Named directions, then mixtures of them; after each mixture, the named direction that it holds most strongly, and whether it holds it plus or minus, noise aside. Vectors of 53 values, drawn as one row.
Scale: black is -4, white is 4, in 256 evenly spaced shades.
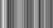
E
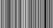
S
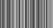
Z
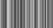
Z, minus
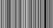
S, plus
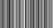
Z, plus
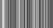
E, plus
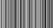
Z, minus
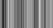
E, minus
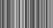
Z, plus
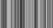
E, minus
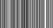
S, minus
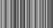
Z, minus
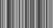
Z, plus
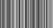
Z, plus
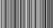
Z, minus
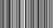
Z, plus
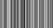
Z, minus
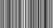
S, plus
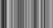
E, minus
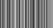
Z, plus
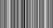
S, minus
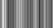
E, plus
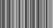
Z, plus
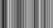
E, minus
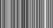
S, minus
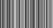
Z, plus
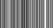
S, minus
